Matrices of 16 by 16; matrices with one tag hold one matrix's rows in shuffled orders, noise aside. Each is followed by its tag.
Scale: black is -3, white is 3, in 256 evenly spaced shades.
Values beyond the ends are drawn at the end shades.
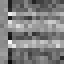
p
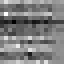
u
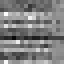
u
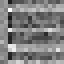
p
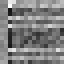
p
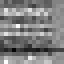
u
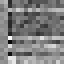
p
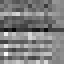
u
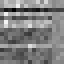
u
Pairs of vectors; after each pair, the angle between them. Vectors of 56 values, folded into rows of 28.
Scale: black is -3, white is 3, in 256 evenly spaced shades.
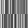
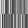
nearly parallel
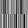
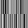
nearly parallel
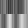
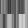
nearly parallel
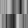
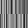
orthogonal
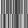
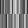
partly opposed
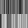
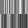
nearly opposite
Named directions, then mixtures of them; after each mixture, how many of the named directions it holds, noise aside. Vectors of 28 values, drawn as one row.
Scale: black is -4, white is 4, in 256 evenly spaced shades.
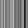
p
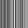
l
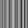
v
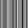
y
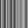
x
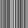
two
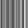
three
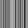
two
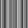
three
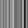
two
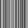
three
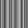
three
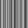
two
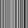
three
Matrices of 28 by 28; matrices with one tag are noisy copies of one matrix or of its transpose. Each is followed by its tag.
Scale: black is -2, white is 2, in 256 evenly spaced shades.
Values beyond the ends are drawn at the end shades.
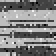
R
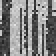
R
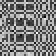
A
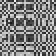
A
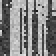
R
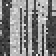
R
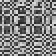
A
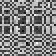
A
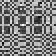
A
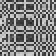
A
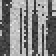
R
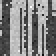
R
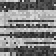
R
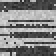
R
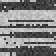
R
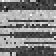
R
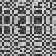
A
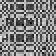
A
